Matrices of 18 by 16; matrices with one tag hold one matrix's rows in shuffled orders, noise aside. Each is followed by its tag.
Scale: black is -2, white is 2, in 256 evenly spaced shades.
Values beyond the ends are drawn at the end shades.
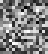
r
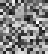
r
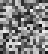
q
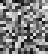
q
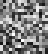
r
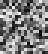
q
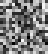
q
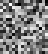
r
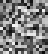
r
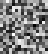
r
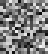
q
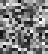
q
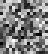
q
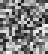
q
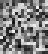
r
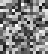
q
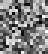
q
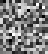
r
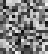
q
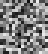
q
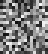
q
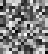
q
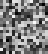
r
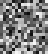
r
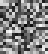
q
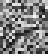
r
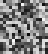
q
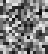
q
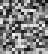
r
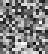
r
